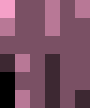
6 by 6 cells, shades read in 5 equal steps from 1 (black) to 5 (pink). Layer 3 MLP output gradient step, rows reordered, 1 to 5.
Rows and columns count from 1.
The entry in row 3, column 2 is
3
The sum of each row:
22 20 18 17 15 15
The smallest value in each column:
1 3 3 2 3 2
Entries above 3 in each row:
3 2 0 1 0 1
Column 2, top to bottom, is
3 3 3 4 3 4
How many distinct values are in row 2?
2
